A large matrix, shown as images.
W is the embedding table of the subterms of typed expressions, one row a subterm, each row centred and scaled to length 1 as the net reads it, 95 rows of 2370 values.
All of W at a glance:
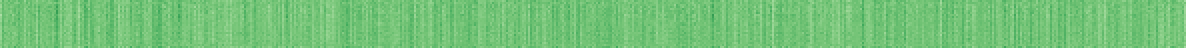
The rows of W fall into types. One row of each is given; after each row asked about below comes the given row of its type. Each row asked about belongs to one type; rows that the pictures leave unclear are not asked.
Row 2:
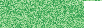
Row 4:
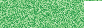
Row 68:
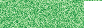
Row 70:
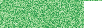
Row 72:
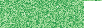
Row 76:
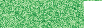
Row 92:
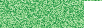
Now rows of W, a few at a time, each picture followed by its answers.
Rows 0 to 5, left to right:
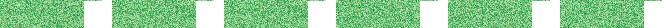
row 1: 2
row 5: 68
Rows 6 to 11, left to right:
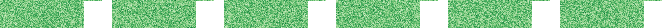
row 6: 70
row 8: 72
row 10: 92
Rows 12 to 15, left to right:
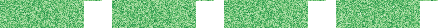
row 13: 76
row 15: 72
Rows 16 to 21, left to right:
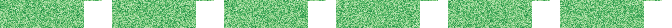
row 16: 4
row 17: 92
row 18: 2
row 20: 76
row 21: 2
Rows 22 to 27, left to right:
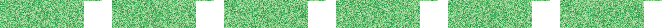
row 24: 2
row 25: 72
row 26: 4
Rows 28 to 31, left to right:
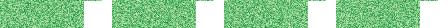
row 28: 92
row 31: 70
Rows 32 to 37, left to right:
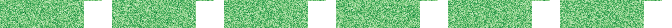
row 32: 68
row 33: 76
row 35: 2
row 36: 72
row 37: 92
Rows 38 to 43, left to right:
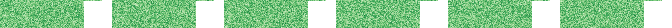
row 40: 72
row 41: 92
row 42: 2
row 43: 4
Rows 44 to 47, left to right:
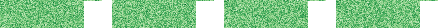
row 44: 72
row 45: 70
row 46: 2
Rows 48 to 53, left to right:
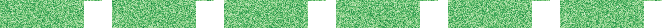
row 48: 92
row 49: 72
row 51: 70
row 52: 4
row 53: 72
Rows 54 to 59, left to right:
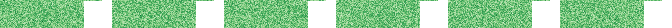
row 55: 92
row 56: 2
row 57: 70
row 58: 4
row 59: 92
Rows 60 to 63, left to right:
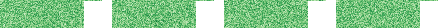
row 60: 70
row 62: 72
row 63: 4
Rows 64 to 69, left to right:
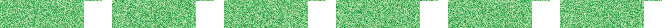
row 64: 4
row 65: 76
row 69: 70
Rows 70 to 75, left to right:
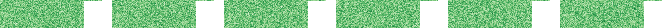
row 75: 76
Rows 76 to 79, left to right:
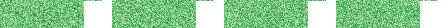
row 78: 70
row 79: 2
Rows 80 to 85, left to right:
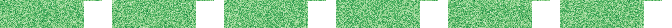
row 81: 70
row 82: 70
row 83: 72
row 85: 92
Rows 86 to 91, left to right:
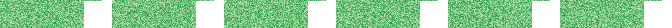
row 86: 92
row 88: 70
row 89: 92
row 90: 4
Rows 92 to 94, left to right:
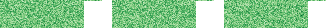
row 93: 2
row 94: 76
